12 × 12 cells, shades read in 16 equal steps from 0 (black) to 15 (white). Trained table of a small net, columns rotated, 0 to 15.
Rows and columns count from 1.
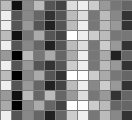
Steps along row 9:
down up down down up up up down up down down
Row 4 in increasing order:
1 4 5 7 7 7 10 11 11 12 14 15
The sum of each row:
101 94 95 104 95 92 97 102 97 91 103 96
